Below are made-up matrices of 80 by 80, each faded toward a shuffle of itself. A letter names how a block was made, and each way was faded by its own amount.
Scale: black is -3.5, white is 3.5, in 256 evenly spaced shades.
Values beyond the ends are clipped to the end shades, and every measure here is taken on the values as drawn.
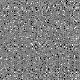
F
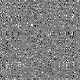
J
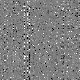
J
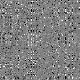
J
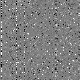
J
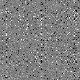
F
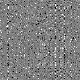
J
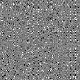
J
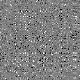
F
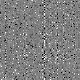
J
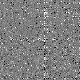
F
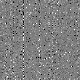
J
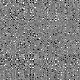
F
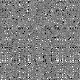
F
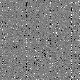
J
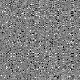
F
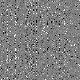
J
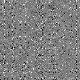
J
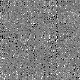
J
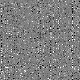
J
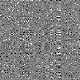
F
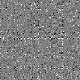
F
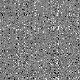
J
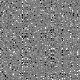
J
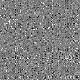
F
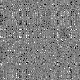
F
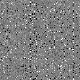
J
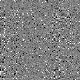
J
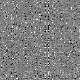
J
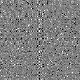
F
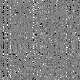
J
